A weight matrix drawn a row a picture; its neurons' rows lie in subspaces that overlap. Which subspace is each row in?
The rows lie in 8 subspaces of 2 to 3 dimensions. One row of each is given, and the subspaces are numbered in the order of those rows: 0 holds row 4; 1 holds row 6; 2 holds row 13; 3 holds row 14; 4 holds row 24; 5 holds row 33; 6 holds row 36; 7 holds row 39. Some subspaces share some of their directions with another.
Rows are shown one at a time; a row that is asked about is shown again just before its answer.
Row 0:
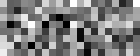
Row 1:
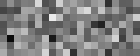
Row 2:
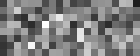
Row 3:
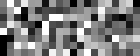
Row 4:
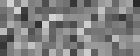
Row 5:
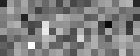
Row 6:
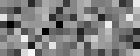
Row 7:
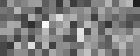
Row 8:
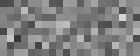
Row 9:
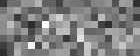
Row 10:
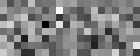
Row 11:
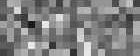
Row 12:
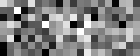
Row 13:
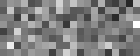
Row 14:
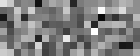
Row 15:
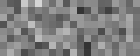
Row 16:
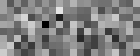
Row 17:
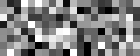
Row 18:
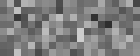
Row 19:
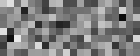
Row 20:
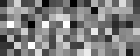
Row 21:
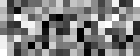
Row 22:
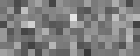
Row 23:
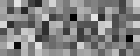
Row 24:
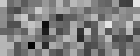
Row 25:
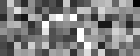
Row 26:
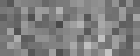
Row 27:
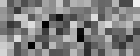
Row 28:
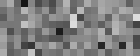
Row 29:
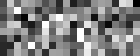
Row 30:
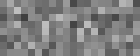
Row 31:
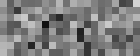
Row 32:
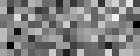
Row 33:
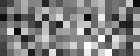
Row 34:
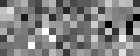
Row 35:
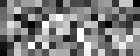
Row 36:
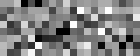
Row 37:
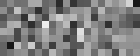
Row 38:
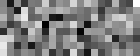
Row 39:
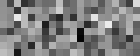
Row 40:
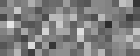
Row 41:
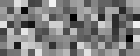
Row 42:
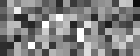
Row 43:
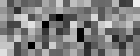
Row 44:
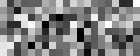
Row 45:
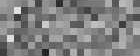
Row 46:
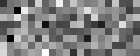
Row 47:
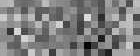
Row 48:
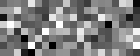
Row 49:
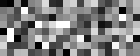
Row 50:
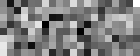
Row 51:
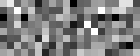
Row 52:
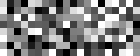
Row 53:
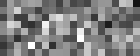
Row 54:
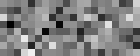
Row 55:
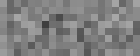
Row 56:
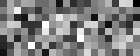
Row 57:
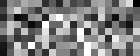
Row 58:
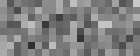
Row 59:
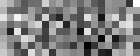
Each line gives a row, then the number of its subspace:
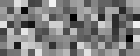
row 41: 6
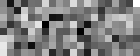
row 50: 0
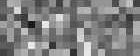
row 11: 6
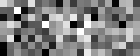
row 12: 4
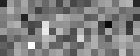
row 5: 4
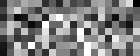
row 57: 5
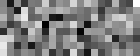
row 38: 0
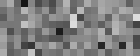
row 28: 6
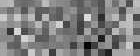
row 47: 5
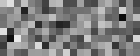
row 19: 0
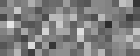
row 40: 1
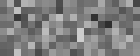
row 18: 7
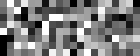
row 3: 0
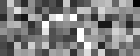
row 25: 6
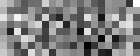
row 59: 5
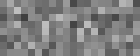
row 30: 3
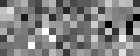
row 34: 4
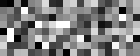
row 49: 0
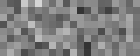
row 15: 6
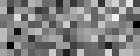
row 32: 2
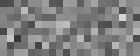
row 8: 0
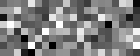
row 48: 1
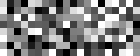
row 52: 2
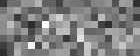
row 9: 3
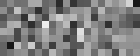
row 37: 2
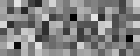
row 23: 6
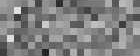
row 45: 4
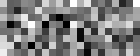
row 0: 7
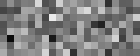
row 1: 4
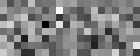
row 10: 1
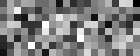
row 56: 4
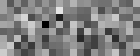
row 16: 1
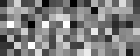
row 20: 7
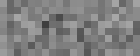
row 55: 2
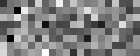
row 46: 4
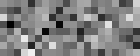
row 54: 1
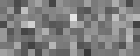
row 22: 6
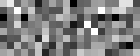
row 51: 3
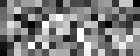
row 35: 3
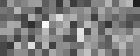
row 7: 2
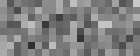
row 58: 5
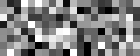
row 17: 6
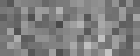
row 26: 5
